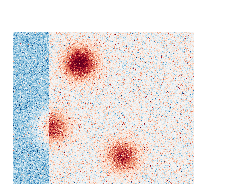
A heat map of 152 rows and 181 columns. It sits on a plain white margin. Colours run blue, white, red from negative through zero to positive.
The halves do not mirror each other. A vertical seam about 20% of the way across splits the table, and the right part is higher. There are three bumps. Overall the values sit about 50% of the way up the scale. There are no regular stripes.
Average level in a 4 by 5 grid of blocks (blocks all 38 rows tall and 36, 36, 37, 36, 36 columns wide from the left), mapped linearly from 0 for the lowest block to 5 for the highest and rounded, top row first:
0 5 4 3 3 | 0 4 3 3 3 | 1 5 3 3 3 | 0 3 4 4 3
